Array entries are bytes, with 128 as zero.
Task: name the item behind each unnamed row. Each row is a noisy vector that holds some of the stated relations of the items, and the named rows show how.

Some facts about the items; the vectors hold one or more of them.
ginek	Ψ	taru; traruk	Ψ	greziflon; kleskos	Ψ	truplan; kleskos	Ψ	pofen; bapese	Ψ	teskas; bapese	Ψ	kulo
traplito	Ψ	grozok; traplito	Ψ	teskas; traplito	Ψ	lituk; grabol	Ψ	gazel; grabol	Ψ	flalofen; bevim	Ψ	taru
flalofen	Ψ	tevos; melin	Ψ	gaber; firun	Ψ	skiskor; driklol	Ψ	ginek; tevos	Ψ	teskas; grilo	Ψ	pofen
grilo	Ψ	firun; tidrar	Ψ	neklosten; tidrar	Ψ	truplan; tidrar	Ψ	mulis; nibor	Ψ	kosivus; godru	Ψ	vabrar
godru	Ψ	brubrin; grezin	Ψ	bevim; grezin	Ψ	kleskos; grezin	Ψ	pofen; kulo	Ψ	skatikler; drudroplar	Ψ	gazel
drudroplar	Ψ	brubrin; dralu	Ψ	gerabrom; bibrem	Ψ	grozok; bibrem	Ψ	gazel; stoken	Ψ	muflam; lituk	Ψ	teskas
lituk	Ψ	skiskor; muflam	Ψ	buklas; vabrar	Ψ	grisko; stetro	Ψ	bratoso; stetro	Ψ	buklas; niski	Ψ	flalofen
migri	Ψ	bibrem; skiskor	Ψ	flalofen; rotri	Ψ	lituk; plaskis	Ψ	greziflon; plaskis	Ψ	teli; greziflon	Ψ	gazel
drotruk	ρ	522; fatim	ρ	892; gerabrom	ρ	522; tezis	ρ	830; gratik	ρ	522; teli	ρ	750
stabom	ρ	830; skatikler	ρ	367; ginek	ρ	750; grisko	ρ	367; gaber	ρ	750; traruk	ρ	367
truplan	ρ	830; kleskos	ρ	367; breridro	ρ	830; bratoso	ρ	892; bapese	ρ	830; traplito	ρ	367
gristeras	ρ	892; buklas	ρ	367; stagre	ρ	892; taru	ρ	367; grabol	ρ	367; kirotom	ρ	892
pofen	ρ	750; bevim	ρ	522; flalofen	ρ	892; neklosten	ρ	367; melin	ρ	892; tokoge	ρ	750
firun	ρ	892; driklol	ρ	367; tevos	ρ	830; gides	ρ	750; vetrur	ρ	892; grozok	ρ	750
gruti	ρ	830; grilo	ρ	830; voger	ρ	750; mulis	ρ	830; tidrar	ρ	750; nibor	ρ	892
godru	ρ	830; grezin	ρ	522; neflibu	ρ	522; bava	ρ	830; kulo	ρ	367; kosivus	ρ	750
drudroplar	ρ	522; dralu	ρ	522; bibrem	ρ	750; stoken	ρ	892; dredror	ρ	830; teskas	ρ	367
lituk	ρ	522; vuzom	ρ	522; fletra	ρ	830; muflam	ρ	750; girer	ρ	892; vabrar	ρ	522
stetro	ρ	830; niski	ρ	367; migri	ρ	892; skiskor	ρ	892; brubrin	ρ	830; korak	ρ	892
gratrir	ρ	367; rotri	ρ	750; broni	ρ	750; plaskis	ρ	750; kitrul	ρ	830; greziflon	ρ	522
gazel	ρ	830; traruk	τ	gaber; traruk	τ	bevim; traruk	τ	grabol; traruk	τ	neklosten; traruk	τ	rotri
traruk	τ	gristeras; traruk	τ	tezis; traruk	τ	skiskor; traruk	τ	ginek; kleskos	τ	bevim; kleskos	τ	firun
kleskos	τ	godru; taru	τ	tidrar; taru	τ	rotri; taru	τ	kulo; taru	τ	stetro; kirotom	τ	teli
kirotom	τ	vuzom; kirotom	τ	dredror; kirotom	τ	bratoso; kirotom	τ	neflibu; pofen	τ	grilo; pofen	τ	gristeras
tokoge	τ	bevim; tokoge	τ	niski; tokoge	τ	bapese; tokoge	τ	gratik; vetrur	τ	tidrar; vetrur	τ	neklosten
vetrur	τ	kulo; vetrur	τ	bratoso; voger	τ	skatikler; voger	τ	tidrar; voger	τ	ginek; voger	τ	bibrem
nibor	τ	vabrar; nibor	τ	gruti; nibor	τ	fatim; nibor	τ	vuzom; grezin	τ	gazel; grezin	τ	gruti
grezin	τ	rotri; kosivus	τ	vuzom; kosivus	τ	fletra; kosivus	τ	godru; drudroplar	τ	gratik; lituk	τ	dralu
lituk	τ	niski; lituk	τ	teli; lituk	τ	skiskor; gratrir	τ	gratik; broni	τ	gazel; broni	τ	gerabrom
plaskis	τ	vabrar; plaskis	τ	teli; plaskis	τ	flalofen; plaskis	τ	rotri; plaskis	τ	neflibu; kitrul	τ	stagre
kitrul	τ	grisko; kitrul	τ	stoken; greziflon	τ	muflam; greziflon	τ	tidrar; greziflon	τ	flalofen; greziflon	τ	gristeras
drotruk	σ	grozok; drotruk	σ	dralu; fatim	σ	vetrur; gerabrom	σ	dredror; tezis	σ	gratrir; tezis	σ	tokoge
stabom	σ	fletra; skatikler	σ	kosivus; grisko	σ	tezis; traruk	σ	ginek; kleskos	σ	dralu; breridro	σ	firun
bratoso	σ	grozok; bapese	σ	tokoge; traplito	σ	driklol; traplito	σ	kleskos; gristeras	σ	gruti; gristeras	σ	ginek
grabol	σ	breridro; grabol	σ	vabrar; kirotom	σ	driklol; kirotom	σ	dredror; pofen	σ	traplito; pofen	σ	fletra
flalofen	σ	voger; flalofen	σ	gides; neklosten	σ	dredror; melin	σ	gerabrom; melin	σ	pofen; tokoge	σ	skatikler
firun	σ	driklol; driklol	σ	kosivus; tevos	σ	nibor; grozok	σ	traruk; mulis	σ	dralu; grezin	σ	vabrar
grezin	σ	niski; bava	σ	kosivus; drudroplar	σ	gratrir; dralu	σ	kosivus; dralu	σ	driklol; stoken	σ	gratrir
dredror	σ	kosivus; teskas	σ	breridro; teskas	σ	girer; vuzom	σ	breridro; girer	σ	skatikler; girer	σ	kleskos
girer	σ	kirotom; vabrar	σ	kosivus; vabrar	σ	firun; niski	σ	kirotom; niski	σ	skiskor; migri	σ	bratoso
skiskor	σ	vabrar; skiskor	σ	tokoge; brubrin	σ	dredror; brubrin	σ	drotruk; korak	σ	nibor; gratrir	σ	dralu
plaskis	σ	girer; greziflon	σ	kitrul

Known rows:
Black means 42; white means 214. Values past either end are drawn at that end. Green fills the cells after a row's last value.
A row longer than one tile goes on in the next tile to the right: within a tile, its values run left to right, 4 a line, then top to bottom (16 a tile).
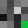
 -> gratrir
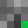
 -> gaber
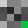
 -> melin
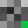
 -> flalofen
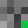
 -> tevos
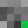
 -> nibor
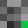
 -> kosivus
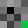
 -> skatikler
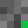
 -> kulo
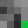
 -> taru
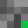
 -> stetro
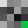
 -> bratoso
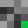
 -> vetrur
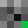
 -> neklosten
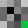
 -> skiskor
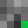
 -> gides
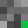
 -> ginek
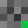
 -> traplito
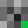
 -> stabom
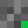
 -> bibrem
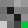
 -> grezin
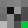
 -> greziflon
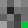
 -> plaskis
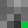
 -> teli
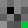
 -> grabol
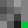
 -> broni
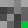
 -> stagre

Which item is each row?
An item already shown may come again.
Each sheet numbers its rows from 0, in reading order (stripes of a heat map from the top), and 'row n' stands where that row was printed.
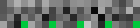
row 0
gratik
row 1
grozok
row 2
niski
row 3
tezis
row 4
kleskos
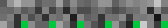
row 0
neflibu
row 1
traplito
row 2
teskas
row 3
buklas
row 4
voger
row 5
vuzom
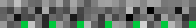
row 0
brubrin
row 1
drudroplar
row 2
grozok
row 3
bevim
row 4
drotruk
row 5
vabrar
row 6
greziflon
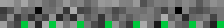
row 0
stagre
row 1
driklol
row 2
dralu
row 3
buklas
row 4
nibor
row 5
lituk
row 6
grabol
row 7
voger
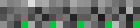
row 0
nibor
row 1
kirotom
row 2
pofen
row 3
grisko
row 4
drudroplar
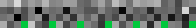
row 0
gerabrom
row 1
breridro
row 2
bava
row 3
gazel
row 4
firun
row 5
dredror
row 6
gratrir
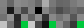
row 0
bapese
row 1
tokoge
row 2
rotri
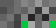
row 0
kulo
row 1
dralu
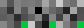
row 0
traruk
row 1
tokoge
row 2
stoken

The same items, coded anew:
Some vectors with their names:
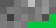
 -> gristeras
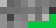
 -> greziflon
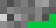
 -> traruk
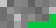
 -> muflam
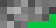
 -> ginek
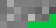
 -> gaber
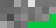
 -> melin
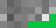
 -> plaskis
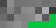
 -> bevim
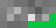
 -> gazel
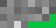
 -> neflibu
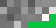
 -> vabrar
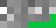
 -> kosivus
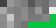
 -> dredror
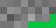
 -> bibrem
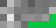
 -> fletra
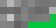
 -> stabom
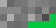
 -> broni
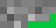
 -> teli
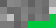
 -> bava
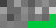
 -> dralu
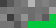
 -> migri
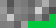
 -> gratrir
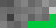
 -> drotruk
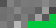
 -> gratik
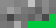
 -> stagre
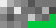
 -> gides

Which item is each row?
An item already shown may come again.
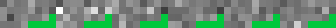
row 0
lituk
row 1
kosivus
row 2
driklol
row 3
pofen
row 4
lituk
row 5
neflibu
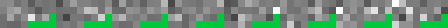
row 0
gazel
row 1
firun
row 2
tezis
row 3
tezis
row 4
bratoso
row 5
kleskos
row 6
kosivus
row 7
voger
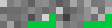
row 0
traplito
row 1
kirotom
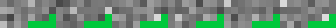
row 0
vetrur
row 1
grozok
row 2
niski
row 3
neklosten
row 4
greziflon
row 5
traplito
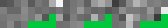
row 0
mulis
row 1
grisko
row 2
bratoso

